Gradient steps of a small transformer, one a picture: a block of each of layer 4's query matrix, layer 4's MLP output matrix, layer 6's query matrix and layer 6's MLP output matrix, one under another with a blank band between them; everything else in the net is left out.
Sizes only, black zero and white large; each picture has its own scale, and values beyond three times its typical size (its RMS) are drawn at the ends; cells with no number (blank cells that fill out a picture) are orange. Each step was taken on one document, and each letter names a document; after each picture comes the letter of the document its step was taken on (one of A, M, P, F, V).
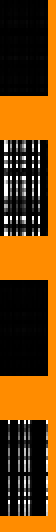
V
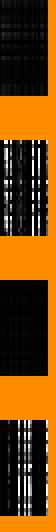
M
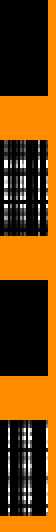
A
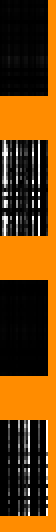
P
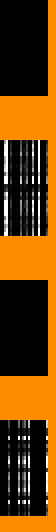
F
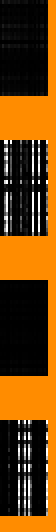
M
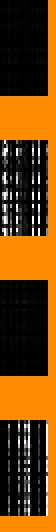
P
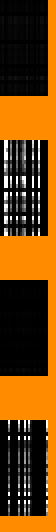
V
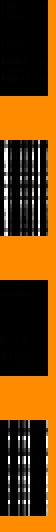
F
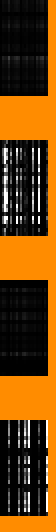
P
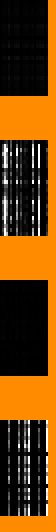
P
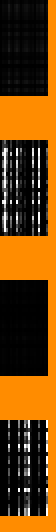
P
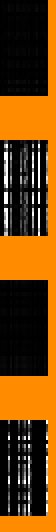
F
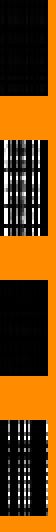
V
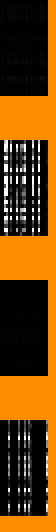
V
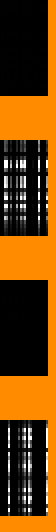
A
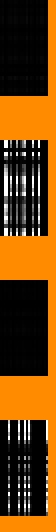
V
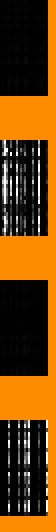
P
